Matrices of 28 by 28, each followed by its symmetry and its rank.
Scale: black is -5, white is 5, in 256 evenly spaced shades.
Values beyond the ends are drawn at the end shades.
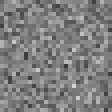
neither, full rank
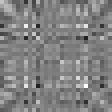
symmetric, rank three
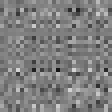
neither, rank three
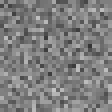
neither, full rank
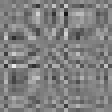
antisymmetric, rank two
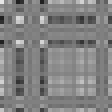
symmetric, rank one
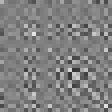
symmetric, rank three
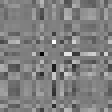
antisymmetric, rank two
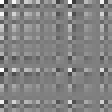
symmetric, rank one
